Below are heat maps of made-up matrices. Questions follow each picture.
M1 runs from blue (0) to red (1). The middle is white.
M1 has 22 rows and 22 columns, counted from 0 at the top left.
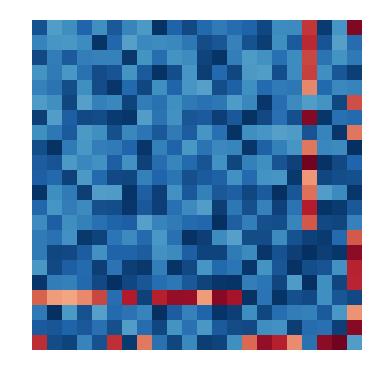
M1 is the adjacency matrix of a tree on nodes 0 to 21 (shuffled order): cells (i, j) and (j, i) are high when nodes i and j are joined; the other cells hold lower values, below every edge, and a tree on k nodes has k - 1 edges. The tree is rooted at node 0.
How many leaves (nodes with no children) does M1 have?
19
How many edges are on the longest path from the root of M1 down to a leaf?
2
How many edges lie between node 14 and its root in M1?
2
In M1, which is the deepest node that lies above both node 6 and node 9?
18
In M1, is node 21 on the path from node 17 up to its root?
yes
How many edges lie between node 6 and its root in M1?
2
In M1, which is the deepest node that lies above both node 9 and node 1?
18
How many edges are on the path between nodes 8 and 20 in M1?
4
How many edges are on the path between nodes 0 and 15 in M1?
2
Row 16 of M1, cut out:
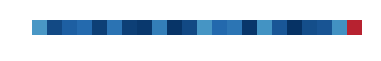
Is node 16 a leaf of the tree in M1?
yes
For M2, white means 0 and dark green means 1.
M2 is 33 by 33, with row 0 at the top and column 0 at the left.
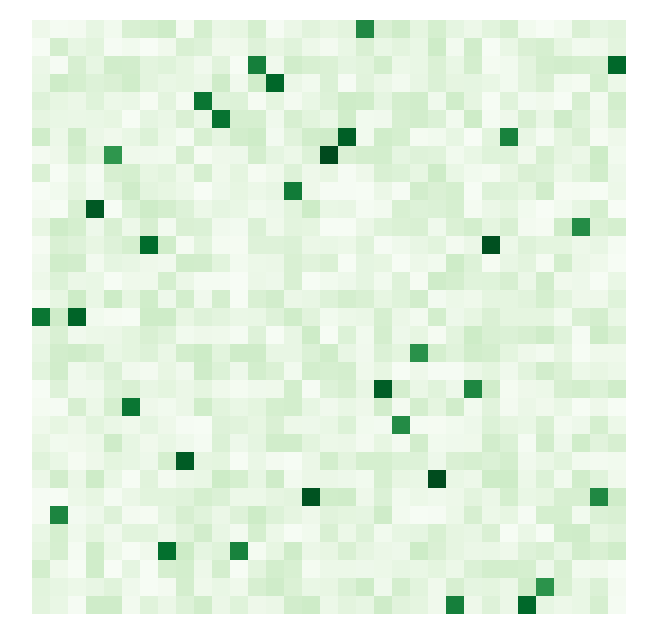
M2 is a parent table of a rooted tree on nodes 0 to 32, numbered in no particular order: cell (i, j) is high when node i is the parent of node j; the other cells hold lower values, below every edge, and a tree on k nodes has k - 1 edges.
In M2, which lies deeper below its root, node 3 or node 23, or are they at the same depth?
node 3
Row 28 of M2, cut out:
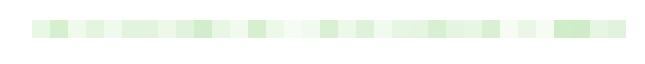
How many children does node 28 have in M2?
0
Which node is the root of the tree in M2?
29
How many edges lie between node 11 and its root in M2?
1
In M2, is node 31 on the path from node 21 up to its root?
no
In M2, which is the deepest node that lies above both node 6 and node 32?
2
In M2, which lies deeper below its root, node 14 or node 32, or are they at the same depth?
the same depth
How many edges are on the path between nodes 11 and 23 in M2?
6
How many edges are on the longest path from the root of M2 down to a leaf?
9
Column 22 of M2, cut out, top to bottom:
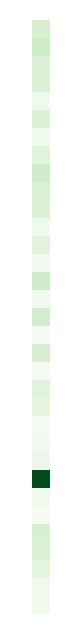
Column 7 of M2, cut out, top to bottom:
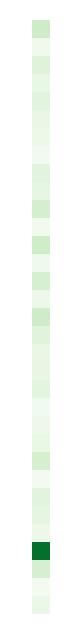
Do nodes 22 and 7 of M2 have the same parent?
no
